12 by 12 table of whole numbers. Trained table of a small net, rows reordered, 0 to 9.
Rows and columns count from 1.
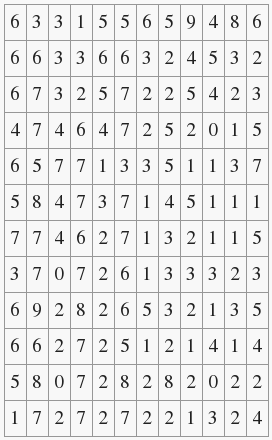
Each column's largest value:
7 9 7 8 6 8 6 8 9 5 8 7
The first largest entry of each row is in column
9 1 2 2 3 2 1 2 2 4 2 2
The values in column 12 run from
1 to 7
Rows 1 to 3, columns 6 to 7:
5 6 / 6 3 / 7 2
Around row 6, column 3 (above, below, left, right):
7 4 8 7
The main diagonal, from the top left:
6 6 3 6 1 7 1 3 2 4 2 4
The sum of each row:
61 49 48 47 49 47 46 40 52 41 46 40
